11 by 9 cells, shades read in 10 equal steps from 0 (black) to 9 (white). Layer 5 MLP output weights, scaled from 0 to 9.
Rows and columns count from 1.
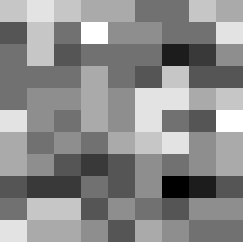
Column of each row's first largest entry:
2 4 2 7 6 9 7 1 6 2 1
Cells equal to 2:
4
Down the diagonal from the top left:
7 7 3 6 5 8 8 5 3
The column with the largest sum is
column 9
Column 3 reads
7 4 3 4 5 4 5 3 2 7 6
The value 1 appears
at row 3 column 7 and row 9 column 8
